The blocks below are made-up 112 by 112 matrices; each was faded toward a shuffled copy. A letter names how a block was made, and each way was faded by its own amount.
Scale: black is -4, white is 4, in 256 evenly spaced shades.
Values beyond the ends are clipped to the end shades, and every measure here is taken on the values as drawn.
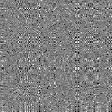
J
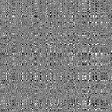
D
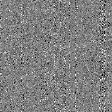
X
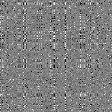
J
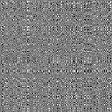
D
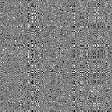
J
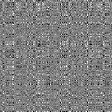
D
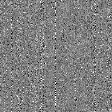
X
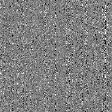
X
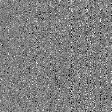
X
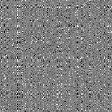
J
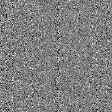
X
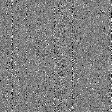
X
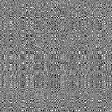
D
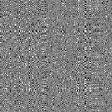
J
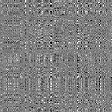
D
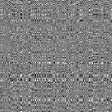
D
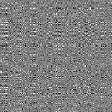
D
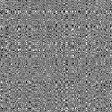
D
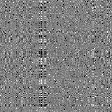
J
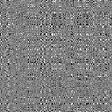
D
